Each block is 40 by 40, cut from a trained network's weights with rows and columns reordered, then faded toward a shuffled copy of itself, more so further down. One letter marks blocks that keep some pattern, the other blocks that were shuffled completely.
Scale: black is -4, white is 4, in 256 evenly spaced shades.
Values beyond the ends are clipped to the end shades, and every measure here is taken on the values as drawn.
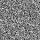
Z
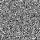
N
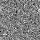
Z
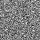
Z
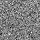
Z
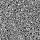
Z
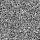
Z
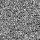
N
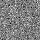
Z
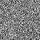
N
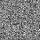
N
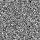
Z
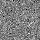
Z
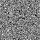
Z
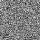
N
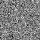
Z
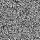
N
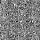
N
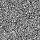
Z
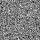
Z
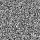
Z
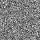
Z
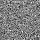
Z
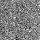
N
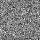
Z
